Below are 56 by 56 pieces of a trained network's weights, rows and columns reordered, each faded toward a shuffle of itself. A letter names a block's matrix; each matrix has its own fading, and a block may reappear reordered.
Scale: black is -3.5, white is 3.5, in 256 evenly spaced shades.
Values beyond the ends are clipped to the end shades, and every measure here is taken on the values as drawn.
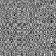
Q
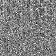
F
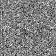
F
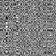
Q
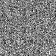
F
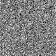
F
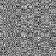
Q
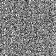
F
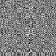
Q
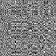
Q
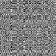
Q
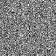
F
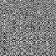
Q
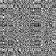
Q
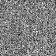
F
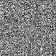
F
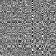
Q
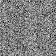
F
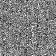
F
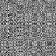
Q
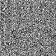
F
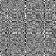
Q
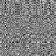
Q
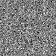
F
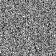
F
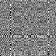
Q
